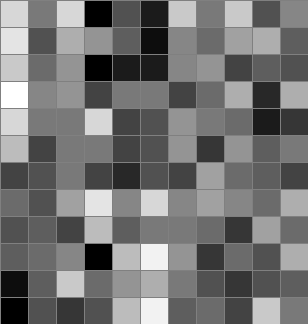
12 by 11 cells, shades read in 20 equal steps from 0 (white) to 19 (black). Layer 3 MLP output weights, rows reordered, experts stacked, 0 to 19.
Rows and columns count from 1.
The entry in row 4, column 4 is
14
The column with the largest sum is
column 2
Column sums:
104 141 104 137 135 122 115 129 125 136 124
